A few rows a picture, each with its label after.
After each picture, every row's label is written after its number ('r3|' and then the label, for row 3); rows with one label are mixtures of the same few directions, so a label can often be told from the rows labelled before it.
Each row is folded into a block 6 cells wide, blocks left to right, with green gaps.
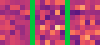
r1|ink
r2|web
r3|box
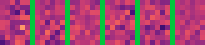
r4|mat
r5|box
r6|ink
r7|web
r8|web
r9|box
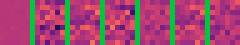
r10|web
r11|web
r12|web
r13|web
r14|web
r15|web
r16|ink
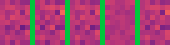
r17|web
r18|web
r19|web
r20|ink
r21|web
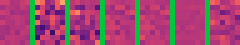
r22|ink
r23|ink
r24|box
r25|ink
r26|ink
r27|web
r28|ink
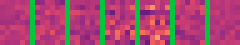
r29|web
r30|ink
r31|box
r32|box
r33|box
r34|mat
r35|box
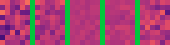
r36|ink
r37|ink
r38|box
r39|web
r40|web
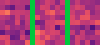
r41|box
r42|mat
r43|web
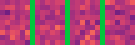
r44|box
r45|web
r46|box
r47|ink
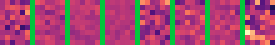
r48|web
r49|ink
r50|mat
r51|box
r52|ink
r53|ink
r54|web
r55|mat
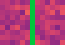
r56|web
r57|mat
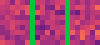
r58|mat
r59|ink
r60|box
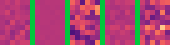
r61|box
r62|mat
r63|mat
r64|web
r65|web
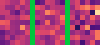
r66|mat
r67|ink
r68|web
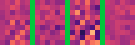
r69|box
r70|web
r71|box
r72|mat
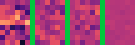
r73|web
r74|mat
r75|web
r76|mat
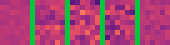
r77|ink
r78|web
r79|ink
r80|ink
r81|web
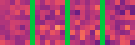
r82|mat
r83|web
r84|box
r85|mat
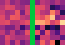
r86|web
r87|web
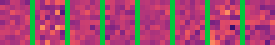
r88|ink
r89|web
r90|mat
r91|ink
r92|web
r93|box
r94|mat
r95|web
